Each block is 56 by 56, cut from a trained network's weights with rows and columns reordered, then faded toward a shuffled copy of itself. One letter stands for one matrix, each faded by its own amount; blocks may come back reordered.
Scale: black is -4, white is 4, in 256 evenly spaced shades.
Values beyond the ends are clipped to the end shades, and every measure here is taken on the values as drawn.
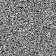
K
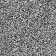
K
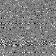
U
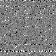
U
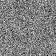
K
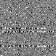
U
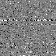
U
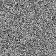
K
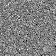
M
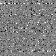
U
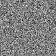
K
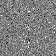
M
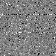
U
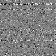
U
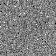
M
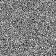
K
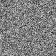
K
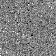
M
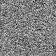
K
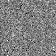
M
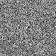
K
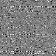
U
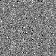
M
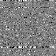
U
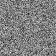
K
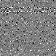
U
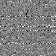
U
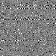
U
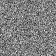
K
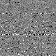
U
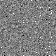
M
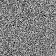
K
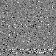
U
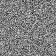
K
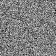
K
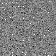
M
